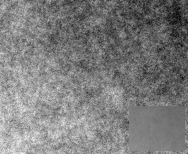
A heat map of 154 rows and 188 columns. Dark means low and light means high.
Grain: blotchy. Mirror symmetry: none. Stripes: none. Slope: up to the bottom left. Odd rows or columns: none. Calmest part: bottom right. Average level on the scale: 50%. Odd patch: calmer, in the bottom right. Ninth with the highest average: bottom left.
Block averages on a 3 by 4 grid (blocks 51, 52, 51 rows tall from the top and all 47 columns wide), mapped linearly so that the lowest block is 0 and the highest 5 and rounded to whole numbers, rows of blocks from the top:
3 1 1 0 / 4 3 2 1 / 5 4 3 2
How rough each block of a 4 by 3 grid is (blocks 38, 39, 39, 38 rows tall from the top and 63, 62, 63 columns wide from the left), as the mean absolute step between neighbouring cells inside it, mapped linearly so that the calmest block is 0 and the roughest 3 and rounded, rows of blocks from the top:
333 / 333 / 332 / 330
